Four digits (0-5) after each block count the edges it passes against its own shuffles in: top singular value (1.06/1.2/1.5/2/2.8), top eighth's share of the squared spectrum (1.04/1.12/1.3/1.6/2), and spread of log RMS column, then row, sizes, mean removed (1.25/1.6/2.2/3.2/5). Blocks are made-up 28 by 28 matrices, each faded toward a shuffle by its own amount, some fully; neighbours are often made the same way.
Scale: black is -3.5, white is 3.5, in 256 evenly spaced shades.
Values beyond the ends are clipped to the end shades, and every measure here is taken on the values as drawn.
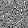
2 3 1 0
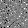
0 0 0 0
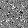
0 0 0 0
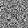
3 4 1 1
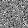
0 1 0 0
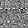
3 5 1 3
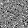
0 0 0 0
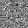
1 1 0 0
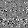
1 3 0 2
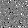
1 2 0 1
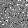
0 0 0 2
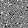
0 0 0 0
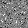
1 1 0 1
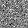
1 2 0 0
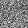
2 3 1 0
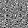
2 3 1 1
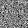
1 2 0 0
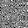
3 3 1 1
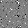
2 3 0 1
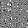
2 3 1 1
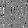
3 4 1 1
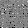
3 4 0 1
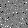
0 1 0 0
